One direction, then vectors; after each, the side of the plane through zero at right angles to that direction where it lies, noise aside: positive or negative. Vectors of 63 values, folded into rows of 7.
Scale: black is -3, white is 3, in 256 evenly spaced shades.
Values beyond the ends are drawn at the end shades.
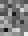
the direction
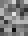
negative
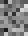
positive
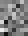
negative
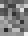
positive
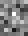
negative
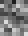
positive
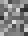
negative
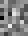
negative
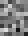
negative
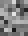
negative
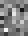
negative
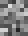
negative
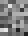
negative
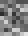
positive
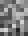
negative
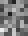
negative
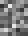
negative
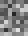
positive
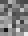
positive
